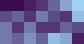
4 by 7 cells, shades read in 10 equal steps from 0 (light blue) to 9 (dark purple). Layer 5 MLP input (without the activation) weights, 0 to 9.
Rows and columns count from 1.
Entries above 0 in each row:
6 7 7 7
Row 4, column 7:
8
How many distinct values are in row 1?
6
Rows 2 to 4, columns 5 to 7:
6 7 1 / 7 5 6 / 1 2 8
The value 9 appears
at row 1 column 1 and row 1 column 2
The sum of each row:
40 36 40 28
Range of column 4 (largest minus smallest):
3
